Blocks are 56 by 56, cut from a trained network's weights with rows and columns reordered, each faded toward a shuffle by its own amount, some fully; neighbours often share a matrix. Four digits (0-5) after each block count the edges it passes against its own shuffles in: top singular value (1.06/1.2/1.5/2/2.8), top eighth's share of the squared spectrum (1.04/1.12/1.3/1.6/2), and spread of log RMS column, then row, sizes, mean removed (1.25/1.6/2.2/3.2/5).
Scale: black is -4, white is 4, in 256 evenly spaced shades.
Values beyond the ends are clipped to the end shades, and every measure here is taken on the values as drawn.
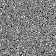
0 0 0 0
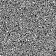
0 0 0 0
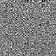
3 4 2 2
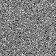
1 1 0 0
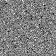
0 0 0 0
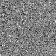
2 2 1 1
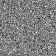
0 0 0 0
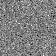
0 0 0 0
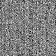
2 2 0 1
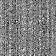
3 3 1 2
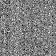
1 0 0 0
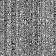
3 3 1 2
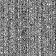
3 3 1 2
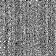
3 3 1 2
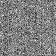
1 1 0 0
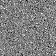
0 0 0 0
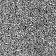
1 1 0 0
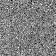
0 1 0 0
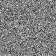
1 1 0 0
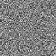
3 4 2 2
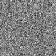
3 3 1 1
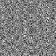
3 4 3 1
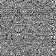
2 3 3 0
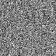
2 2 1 0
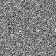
2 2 0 0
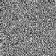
3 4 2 1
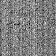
3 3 1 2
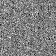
0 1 0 0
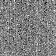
2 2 0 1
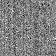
2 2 0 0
